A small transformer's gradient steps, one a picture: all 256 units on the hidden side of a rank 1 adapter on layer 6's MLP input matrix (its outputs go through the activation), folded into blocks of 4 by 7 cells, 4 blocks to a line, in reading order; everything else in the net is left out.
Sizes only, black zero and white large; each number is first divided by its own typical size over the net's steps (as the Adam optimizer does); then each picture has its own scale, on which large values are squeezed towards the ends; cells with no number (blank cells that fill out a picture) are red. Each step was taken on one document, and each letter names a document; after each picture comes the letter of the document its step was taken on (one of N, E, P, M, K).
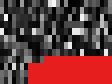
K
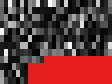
K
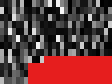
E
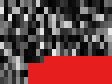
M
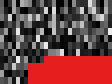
M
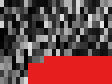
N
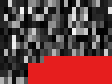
K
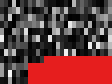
M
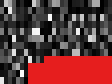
E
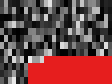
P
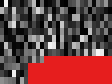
P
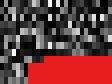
E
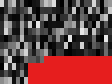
K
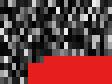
K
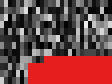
P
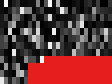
E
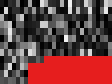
N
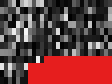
M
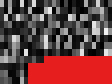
K
